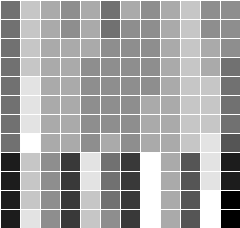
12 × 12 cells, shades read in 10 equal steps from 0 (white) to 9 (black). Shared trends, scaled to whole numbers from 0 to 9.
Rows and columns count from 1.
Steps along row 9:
down up up down up up down up up down up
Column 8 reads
4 4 4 4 4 3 3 3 0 0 0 0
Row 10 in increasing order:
0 1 1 2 3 4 5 6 7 7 8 8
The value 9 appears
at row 11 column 12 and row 12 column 12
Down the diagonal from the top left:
5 2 3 3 4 4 4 3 3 6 0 9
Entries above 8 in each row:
0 0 0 0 0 0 0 0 0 0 1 1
